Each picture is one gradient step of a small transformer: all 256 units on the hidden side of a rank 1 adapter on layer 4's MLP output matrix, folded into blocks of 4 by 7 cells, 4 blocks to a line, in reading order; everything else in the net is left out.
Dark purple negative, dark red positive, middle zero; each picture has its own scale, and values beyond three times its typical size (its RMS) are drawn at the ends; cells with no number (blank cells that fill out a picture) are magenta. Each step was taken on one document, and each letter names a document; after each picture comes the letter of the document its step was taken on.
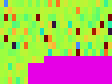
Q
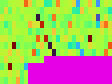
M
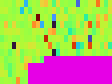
M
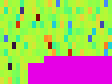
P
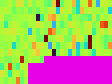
M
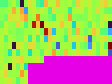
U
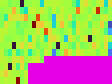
U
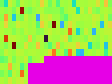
Q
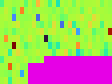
Q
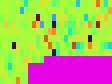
M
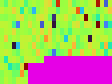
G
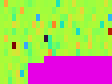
Q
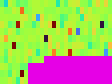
P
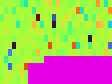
G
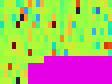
U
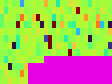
P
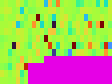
G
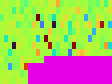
G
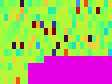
U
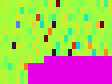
G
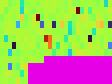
P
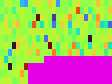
G
